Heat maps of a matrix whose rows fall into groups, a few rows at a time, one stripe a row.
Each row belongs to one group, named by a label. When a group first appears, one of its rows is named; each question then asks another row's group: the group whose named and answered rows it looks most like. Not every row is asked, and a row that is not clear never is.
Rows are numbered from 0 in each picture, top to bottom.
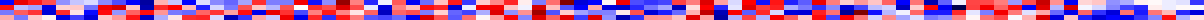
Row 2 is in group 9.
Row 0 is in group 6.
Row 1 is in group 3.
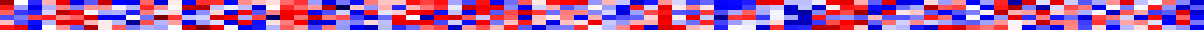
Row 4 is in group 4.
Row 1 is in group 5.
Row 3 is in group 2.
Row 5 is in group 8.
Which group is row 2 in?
4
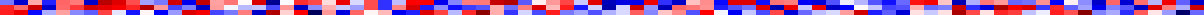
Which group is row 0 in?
3
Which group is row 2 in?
5
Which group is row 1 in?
9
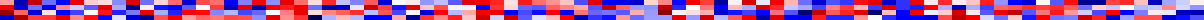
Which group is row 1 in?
4
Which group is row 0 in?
3
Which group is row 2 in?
5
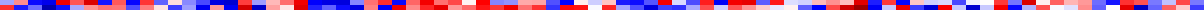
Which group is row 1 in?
4
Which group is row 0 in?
4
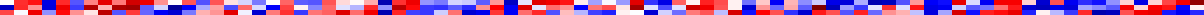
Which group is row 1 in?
9
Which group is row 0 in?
9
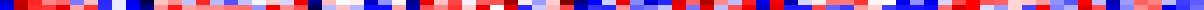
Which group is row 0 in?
6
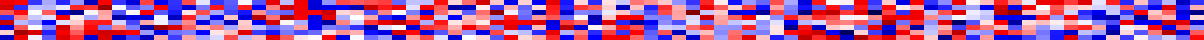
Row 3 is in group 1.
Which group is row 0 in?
5
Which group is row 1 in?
4
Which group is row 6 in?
9
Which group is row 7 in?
1
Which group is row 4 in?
4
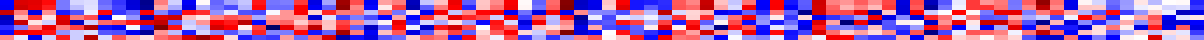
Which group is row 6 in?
6
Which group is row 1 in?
6
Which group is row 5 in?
2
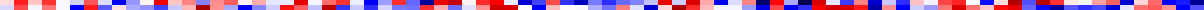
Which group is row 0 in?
2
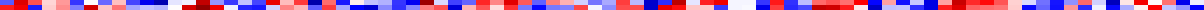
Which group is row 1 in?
8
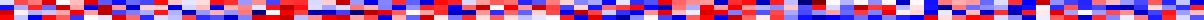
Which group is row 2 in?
4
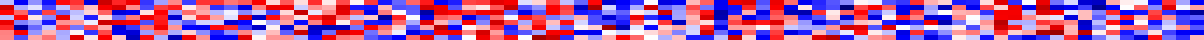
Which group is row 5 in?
4
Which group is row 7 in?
1
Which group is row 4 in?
3
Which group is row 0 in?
3
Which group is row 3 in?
9
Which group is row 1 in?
3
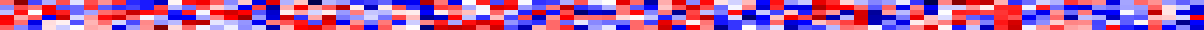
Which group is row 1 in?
6
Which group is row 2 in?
9
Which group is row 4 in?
5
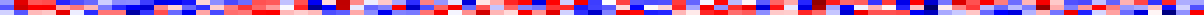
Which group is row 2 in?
1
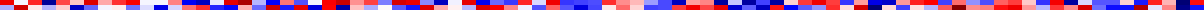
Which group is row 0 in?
9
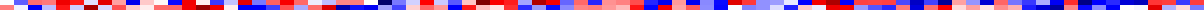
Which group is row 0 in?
1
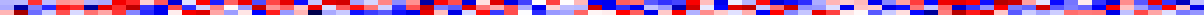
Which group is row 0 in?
9
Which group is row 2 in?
8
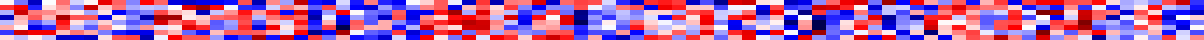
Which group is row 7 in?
3
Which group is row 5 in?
5
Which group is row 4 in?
5
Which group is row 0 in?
4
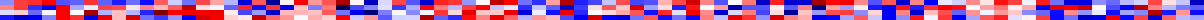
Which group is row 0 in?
6
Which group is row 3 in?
3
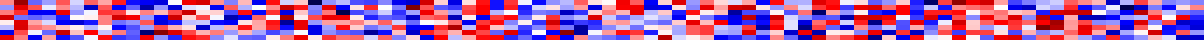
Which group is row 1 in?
1
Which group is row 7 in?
5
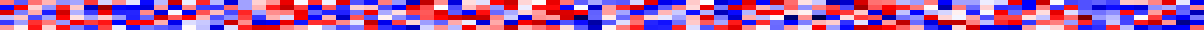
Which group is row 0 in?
3
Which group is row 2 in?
4
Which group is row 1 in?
1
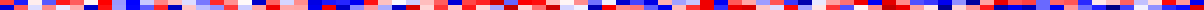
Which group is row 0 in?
4
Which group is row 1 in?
1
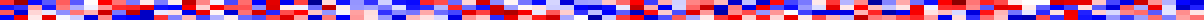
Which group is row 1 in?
9
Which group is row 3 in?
1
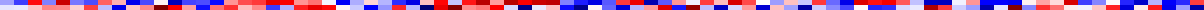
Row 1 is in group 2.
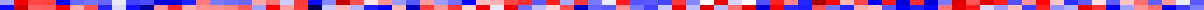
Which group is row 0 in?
6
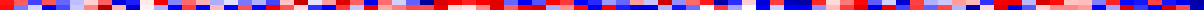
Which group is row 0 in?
5
